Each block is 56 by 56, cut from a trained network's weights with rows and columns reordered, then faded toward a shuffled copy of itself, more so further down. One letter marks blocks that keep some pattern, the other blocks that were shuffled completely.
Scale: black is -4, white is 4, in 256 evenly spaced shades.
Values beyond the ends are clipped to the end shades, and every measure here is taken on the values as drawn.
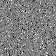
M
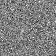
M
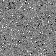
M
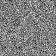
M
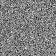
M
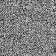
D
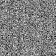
D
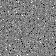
M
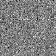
D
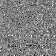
D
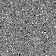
M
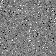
M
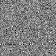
D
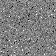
M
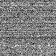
D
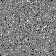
M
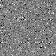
D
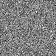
M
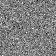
M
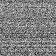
D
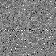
D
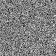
M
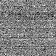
D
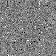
D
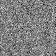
M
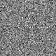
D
